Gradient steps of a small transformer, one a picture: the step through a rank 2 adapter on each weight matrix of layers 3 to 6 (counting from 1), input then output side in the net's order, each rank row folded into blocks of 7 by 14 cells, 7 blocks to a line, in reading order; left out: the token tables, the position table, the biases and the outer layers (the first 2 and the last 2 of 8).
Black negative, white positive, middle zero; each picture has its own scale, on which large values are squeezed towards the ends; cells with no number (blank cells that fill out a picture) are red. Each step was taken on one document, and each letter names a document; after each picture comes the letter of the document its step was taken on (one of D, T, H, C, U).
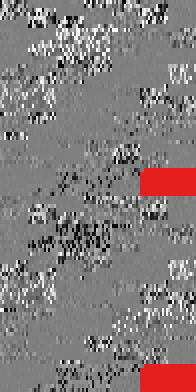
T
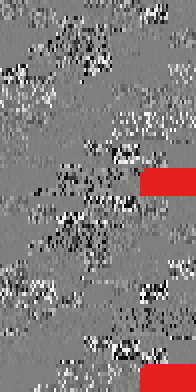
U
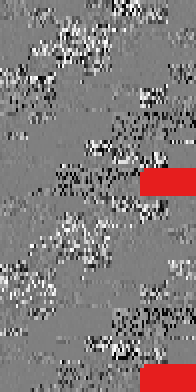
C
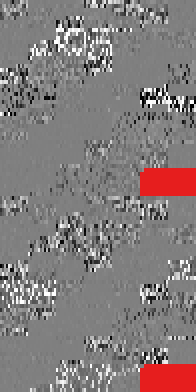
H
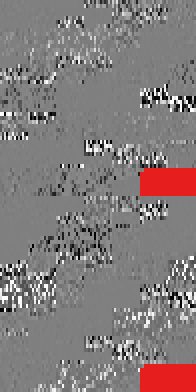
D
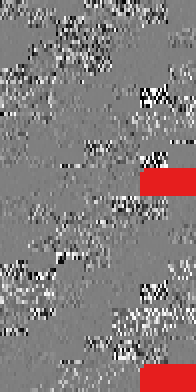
T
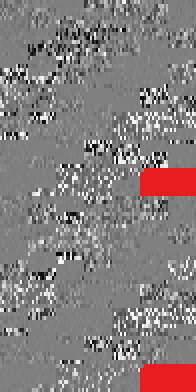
T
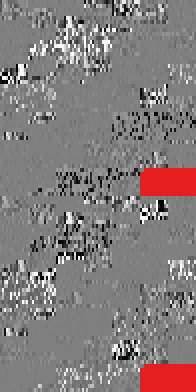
C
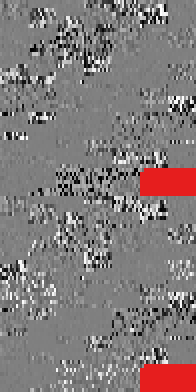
C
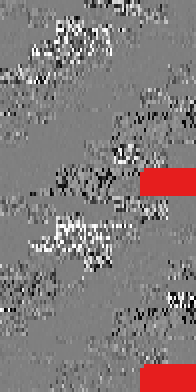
H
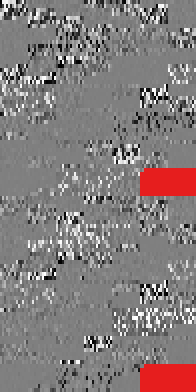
T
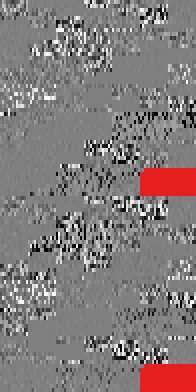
H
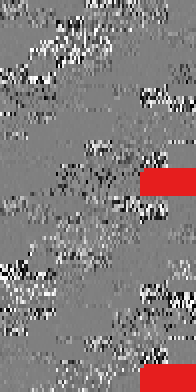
H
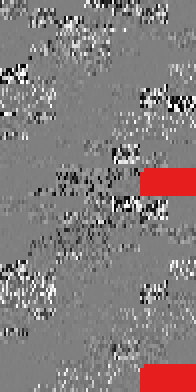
U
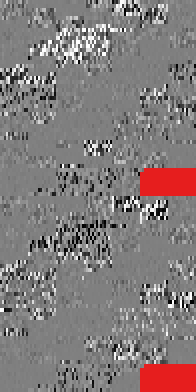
U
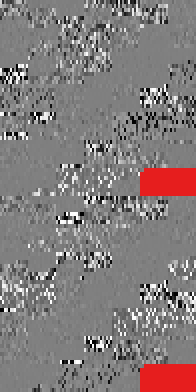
T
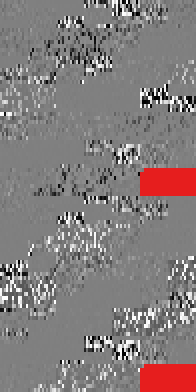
D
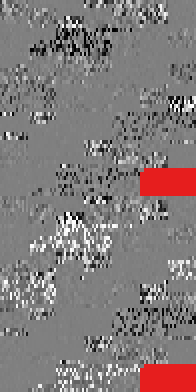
C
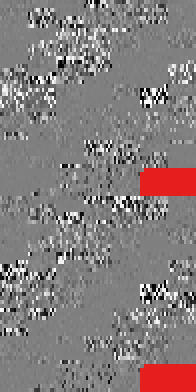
T
